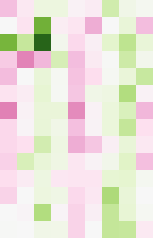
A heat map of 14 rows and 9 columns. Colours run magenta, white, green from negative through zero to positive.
Roughest part: top left. Odd patch: rougher, in the top left. Stripes: upright, repeating 2 times.
